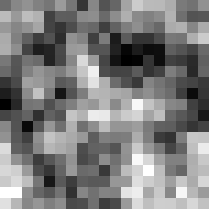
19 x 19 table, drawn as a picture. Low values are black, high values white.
Mirror symmetry: none. Average level on the scale: 50%. Grain: blotchy.
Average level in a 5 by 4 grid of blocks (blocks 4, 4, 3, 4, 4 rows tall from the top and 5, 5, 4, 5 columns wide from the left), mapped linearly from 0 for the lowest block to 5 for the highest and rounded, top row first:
3 2 3 3 | 2 3 0 1 | 1 4 5 2 | 3 3 4 3 | 4 2 5 5
